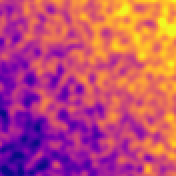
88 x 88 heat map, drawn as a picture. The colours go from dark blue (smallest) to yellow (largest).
Histogram: bell-shaped. Stripes: none. Slope: up to the top right. Grain: blotchy. Ninth with the lowest average: bottom left. Mirror symmetry: none.
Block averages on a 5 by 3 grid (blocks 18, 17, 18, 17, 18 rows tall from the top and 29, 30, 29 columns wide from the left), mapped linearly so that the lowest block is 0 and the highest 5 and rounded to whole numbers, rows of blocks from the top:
3 4 5
2 3 4
1 3 4
1 2 3
0 1 3
